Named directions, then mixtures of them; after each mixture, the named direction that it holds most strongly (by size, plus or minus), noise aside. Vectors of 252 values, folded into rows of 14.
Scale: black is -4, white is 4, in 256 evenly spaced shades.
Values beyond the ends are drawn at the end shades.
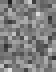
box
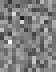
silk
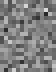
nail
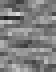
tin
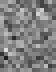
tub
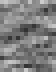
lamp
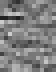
tin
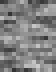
lamp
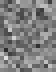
tub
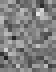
tub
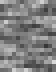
lamp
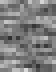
lamp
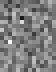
silk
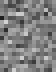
nail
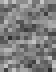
lamp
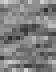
lamp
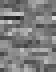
tin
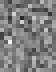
silk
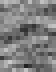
lamp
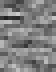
tin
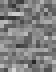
tin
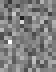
silk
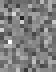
silk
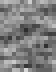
lamp
